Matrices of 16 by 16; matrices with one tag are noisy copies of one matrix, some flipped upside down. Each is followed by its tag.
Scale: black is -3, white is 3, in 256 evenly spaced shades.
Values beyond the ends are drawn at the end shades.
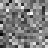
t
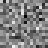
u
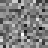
u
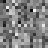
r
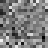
t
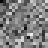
t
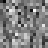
r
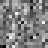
r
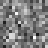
r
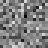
u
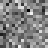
t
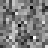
r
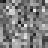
r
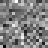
u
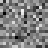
u
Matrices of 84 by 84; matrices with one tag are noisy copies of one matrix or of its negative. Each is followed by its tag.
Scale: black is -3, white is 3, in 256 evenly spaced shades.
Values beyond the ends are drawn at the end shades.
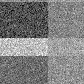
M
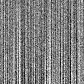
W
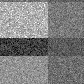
M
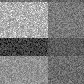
M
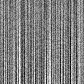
W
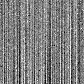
W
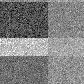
M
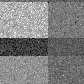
M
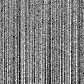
W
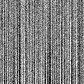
W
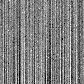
W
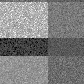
M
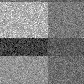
M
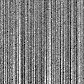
W
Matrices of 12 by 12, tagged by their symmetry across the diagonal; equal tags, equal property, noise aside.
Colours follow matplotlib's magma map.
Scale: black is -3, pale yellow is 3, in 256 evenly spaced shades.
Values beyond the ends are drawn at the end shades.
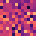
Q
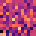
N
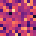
Q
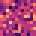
Q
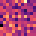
Q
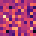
N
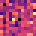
N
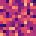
Q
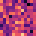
N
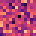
N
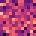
N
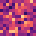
N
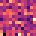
N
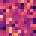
N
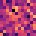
N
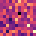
N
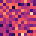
N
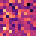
Q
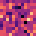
N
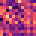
Q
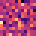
Q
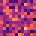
N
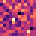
Q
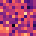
Q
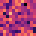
N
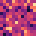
Q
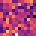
Q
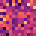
Q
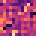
Q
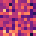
Q
